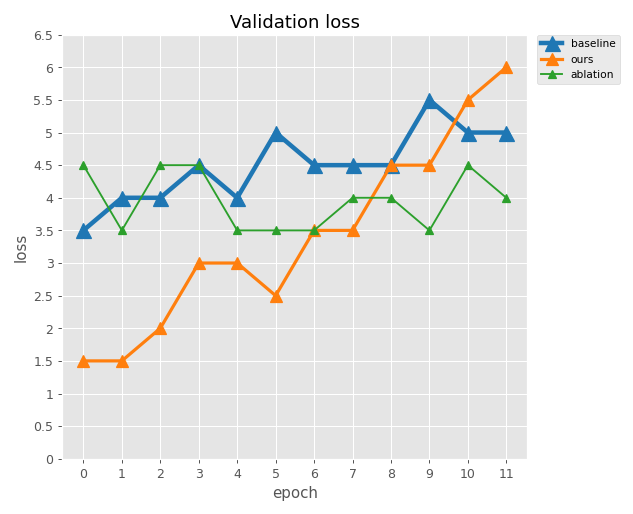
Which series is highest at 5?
baseline
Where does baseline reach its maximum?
9
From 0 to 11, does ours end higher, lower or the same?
higher
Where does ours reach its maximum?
11
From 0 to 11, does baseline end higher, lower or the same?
higher
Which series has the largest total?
baseline
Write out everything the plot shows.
Title: Validation loss
x-axis: epoch, ticks 0 1 2 3 4 5 6 7 8 9 10 11
y-axis: loss, ticks 0 0.5 1 1.5 2 2.5 3 3.5 4 4.5 5 5.5 6 6.5
Legend: baseline, ours, ablation
Values:
baseline: 3.5 4 4 4.5 4 5 4.5 4.5 4.5 5.5 5 5
ours: 1.5 1.5 2 3 3 2.5 3.5 3.5 4.5 4.5 5.5 6
ablation: 4.5 3.5 4.5 4.5 3.5 3.5 3.5 4 4 3.5 4.5 4
